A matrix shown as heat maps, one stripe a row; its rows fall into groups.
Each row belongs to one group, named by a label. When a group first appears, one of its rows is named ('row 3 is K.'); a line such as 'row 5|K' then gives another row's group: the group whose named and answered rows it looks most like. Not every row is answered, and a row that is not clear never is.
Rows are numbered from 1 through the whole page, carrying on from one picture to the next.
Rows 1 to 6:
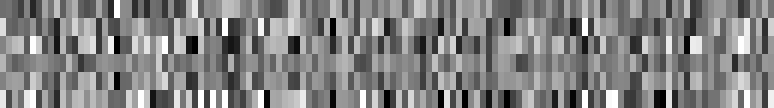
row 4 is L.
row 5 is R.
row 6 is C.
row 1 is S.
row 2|C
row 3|R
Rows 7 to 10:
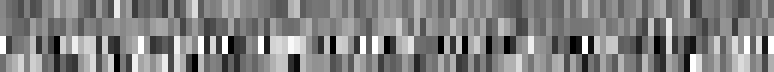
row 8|L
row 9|C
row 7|S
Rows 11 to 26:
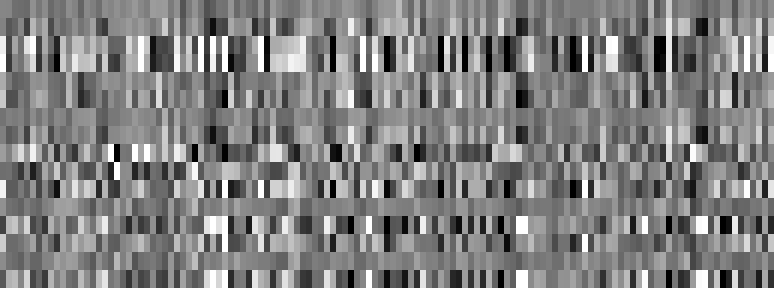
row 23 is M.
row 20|S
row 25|S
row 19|R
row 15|L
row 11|L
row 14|C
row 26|M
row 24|C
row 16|L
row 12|L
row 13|C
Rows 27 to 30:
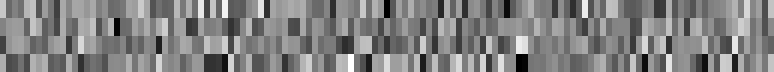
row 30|L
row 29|M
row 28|R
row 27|C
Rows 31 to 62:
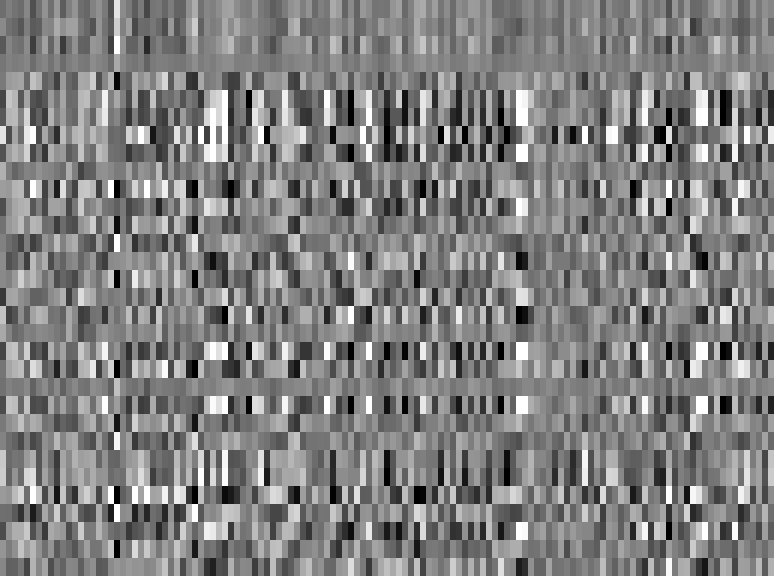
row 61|R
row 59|S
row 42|M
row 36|M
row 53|M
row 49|L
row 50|M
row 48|L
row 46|R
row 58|R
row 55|S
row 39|M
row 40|L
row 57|C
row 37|M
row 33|S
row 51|R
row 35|R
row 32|S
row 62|L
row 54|R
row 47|M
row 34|S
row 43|R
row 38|C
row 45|L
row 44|S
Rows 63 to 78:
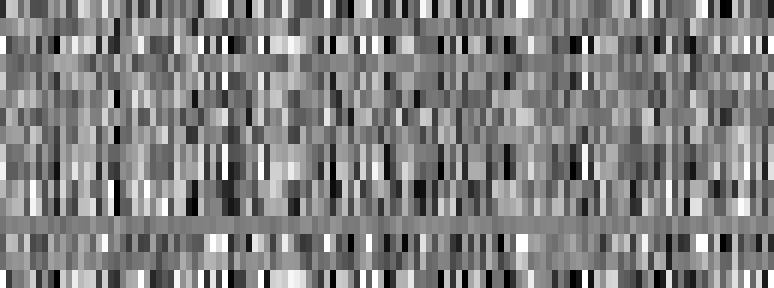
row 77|M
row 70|R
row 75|S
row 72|C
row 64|R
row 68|R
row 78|C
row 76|M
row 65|C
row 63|M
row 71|C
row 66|S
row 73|R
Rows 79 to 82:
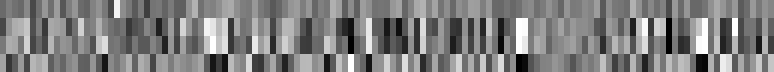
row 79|S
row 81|M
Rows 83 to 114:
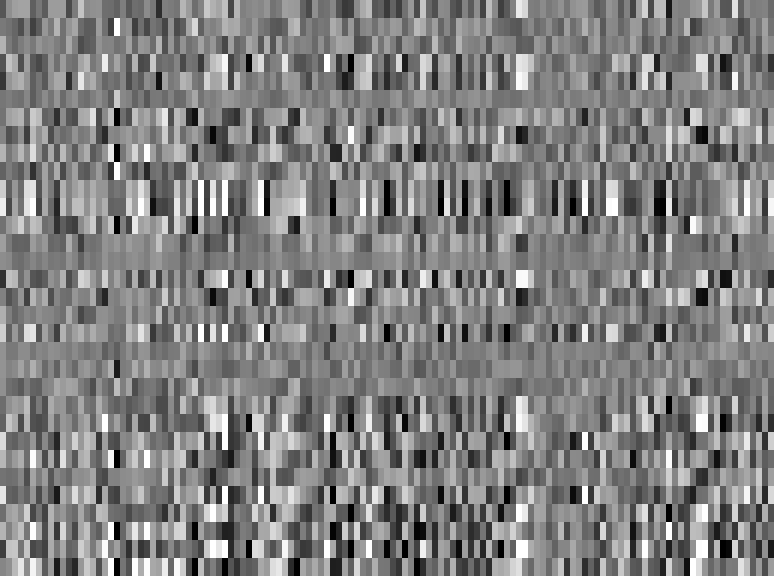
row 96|L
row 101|C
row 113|M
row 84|S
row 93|C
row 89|R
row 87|M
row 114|R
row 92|S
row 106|M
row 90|L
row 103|R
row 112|R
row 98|M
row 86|M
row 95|R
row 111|M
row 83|M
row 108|R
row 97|L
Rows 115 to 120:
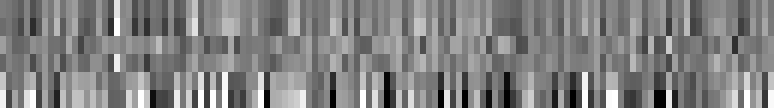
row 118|S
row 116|S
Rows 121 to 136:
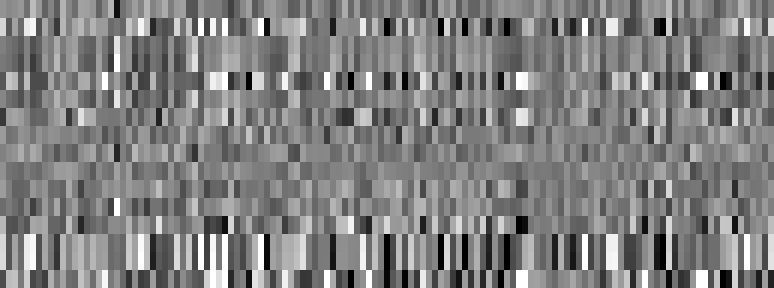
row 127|M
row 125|M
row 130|S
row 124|S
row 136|M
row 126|S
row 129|R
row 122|C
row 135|C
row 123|S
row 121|R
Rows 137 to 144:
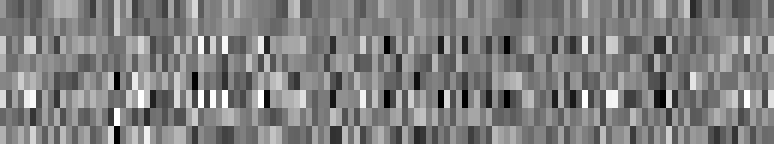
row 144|R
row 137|S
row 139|C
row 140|L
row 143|S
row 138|S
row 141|R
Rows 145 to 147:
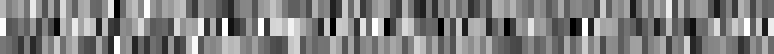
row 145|R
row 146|C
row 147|S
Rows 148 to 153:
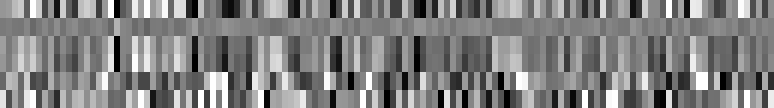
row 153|C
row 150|R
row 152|M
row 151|R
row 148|R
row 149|S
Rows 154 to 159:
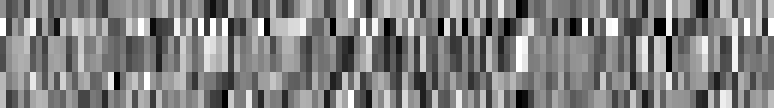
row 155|C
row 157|M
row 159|L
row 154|L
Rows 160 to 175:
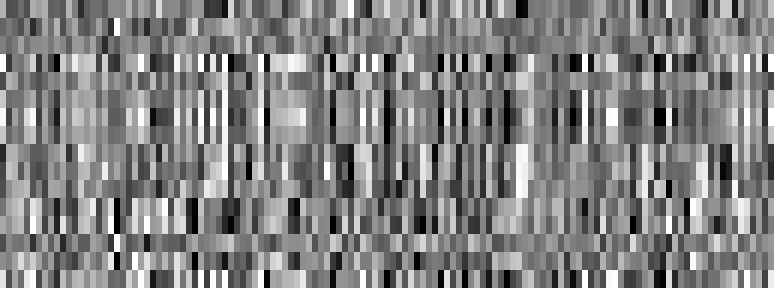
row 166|C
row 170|M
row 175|C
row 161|S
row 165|C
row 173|S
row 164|M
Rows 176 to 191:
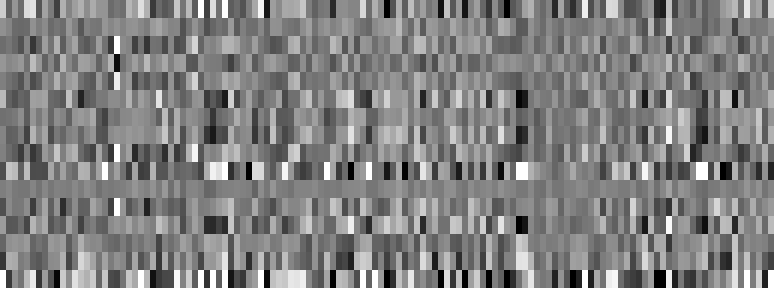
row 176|C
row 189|M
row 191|C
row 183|L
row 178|S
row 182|L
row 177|L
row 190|M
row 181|L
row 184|S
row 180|S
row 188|L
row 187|S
